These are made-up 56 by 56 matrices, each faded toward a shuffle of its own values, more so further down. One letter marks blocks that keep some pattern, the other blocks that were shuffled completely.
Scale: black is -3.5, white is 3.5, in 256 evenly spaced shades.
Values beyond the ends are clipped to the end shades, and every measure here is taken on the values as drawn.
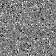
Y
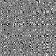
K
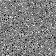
Y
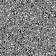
Y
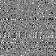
K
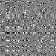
K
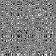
K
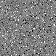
Y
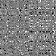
K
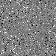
Y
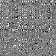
K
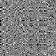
K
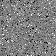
Y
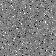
Y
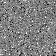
Y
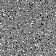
Y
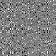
K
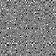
K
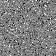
Y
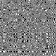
K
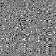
K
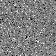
Y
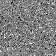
Y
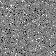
Y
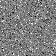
Y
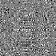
K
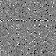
K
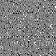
K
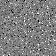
Y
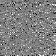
K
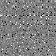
K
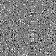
K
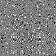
K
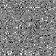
K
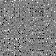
K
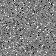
Y
